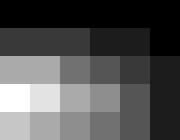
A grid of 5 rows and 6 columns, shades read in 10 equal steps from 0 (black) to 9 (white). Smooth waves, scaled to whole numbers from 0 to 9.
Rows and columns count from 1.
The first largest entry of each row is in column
1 1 1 1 1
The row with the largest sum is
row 4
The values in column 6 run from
0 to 1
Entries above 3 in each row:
0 0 3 4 4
